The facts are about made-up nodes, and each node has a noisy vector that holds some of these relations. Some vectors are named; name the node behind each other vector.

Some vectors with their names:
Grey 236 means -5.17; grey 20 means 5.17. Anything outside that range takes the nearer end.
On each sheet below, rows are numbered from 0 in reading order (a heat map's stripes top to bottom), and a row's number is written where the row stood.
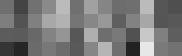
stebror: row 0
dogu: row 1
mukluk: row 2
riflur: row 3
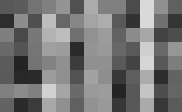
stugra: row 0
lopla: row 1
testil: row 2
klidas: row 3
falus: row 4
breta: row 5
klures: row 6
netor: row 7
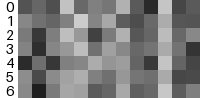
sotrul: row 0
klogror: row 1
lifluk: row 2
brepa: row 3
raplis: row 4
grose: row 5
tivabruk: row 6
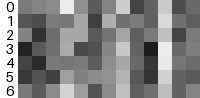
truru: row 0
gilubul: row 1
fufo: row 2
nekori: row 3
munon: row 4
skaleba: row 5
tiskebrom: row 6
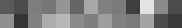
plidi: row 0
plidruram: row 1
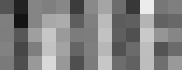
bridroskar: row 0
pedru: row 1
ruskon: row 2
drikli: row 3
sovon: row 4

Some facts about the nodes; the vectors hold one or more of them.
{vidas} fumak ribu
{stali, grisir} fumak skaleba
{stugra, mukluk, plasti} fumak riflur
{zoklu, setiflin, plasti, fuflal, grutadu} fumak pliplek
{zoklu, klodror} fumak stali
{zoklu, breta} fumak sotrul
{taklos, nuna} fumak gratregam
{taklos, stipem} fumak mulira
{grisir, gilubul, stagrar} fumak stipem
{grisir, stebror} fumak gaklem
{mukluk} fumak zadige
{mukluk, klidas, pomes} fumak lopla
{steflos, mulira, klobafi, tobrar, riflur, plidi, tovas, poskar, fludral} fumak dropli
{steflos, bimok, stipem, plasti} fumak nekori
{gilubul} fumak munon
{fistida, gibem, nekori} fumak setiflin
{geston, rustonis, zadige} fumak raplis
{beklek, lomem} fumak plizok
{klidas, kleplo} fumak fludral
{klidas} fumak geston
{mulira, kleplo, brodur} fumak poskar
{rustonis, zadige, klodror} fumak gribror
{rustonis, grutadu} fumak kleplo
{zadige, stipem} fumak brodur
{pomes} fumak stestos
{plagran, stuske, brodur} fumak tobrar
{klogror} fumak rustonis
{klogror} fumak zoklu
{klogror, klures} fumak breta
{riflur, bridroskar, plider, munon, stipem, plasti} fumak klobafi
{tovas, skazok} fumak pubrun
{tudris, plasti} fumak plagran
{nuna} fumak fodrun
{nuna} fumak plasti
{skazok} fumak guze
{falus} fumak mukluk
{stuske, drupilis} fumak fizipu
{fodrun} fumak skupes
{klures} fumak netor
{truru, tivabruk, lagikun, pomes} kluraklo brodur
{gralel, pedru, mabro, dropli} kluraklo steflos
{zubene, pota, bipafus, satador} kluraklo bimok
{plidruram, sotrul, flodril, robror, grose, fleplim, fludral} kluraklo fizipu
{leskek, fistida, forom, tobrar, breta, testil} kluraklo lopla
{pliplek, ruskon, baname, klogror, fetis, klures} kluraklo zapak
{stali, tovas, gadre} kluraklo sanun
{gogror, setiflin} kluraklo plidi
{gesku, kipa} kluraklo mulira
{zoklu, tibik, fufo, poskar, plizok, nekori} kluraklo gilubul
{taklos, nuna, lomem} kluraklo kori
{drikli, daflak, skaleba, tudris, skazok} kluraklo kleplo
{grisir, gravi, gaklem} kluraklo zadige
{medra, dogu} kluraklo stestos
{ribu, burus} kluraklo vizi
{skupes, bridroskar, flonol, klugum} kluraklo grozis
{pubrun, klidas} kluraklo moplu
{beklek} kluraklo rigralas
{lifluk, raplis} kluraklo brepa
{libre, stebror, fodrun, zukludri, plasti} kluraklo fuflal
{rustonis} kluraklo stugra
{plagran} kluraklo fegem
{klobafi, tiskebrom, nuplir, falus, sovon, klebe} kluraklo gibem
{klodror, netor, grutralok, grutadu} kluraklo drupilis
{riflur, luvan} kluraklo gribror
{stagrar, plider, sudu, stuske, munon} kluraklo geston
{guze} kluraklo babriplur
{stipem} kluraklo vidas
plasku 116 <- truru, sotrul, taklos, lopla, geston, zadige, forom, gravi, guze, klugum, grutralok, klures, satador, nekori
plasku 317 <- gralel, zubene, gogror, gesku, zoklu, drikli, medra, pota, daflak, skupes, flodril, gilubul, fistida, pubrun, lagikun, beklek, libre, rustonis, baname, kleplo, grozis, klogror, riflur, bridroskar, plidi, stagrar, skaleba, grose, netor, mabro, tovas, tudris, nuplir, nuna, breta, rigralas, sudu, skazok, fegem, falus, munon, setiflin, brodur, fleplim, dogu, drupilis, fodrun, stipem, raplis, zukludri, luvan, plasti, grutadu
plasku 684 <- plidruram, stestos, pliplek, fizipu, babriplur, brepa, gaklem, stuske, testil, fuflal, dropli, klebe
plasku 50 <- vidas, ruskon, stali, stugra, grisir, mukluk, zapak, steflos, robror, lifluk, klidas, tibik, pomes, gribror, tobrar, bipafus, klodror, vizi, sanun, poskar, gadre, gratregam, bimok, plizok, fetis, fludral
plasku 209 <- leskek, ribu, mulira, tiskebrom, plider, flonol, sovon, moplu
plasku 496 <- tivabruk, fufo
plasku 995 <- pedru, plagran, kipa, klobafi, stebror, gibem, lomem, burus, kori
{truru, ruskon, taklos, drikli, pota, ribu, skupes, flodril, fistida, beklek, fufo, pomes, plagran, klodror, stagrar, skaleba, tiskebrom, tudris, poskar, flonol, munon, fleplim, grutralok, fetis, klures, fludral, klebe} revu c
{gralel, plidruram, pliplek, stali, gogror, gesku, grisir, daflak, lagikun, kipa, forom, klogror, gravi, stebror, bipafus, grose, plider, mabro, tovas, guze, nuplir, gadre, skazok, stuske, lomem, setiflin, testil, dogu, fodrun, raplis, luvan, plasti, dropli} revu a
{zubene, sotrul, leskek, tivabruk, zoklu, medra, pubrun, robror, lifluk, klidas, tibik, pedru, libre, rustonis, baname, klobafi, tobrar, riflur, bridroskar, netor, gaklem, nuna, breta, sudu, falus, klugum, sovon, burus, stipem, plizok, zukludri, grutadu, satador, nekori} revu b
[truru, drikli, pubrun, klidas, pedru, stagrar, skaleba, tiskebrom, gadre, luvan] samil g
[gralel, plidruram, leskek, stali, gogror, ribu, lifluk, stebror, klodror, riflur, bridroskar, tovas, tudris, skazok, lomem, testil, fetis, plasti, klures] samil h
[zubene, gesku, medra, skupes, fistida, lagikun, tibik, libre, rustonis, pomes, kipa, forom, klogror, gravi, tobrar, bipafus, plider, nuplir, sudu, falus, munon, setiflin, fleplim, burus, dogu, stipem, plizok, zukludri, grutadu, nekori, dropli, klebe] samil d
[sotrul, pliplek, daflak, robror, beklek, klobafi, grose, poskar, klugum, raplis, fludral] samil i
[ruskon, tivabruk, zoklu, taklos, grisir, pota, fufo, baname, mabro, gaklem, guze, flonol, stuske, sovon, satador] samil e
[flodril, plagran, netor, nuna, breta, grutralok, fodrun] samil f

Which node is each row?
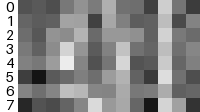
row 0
kleplo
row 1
klodror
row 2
stuske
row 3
flonol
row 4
satador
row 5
plagran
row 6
mabro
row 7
pliplek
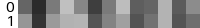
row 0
plizok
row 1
beklek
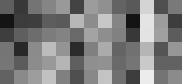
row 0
fistida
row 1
dropli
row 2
mulira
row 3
tibik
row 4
skazok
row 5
taklos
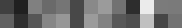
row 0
stipem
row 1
rustonis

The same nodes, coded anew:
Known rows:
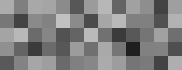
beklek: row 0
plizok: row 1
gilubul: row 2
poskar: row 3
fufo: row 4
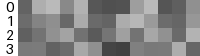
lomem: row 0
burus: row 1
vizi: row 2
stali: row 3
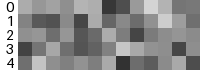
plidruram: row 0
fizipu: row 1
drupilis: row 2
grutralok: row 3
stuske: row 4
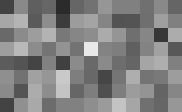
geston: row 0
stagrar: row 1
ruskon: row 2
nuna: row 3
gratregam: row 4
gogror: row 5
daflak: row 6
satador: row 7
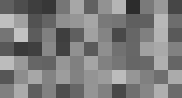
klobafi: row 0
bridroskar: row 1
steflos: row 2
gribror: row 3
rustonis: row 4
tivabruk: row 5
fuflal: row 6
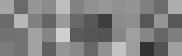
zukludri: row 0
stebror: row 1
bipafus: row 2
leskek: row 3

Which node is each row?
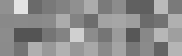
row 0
klidas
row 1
lifluk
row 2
pubrun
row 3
baname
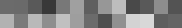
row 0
nekori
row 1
grose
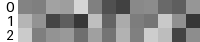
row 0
testil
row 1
fludral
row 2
fleplim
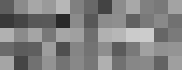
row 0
gadre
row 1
lopla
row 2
robror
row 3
stestos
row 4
skupes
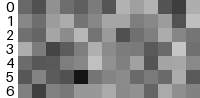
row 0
ribu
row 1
pota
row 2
fodrun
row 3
riflur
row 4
gaklem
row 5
mulira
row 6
netor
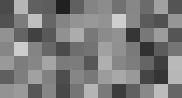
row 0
zadige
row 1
sovon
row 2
tobrar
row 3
klures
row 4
fetis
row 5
tiskebrom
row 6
plidi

